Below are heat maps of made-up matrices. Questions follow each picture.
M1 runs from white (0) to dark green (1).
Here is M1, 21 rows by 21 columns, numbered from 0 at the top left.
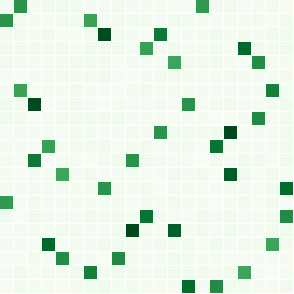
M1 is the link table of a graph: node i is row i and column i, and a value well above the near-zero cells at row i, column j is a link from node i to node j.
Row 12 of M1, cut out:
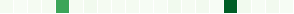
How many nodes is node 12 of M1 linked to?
2
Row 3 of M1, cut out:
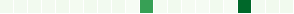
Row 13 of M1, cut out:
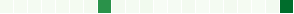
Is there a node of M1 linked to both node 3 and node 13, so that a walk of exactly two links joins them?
no
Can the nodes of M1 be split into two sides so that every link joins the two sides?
yes
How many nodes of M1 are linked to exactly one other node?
2
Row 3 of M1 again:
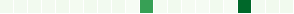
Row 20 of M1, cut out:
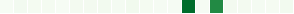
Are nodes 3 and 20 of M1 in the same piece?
yes
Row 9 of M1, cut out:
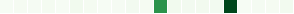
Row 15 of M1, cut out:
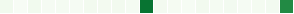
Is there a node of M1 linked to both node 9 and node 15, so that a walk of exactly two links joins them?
no
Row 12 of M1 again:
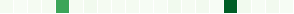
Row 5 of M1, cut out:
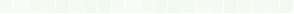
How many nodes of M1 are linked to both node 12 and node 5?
0
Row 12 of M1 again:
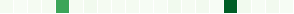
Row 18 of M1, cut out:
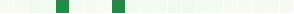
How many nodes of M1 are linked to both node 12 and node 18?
1
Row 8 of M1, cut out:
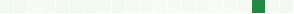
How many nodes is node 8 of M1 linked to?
1
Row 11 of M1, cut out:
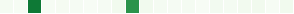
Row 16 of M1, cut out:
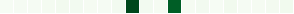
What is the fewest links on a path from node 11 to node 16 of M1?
2
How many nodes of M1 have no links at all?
1
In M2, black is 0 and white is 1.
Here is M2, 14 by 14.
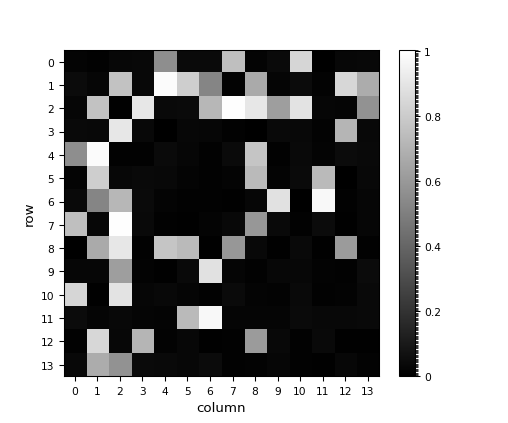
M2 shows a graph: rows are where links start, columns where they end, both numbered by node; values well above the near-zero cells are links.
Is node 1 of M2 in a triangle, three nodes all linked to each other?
yes
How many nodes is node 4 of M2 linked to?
3
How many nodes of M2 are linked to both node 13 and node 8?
2
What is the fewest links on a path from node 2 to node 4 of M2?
2
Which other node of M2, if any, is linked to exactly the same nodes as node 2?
none
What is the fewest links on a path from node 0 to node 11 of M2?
4
